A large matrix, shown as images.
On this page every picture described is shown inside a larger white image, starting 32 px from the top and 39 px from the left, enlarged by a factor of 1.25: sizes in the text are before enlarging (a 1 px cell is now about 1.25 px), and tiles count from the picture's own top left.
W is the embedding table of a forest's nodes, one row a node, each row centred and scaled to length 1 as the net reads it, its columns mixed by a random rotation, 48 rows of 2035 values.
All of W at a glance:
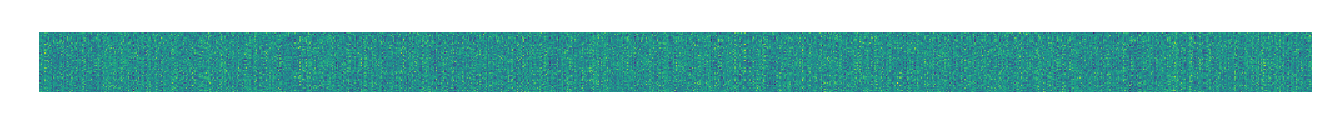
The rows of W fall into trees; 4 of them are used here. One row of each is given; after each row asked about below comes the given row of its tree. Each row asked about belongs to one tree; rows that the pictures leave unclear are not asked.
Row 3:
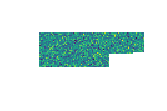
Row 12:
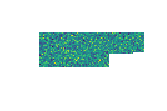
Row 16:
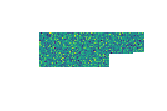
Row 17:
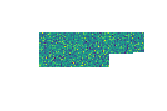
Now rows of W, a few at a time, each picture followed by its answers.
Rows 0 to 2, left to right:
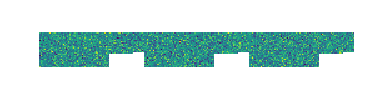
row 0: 16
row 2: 17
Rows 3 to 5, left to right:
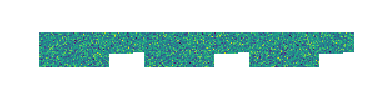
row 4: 3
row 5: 3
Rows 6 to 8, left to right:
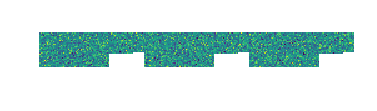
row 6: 3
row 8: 12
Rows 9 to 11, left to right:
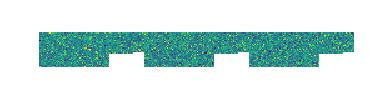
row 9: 16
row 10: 17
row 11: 3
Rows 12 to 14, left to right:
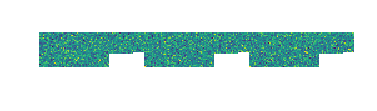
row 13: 16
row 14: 16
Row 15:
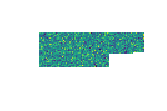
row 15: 17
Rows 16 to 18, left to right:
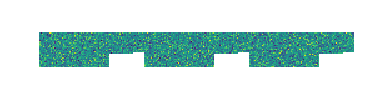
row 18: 3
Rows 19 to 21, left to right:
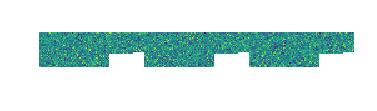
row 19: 16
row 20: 17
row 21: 3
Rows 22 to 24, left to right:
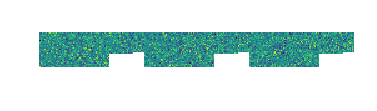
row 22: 16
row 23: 3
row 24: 3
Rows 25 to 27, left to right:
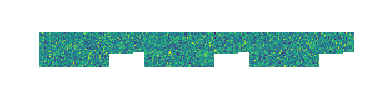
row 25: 17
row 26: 3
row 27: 3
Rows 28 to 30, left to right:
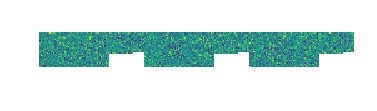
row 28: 16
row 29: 3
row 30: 16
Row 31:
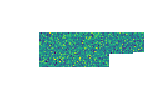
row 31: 16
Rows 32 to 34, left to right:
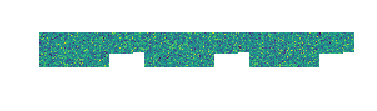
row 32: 12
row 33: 17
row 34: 3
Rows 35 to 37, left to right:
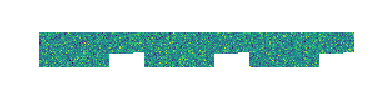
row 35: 12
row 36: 12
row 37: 16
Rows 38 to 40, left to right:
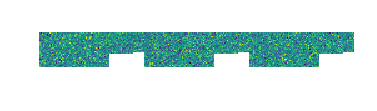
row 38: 16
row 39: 3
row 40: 17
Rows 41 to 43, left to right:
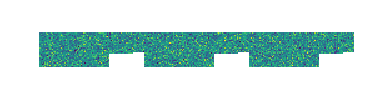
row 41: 3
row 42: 12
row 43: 17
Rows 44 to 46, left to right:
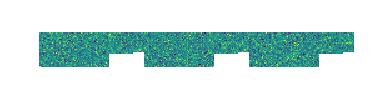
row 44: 16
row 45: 17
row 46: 12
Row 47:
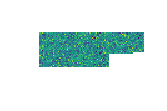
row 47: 17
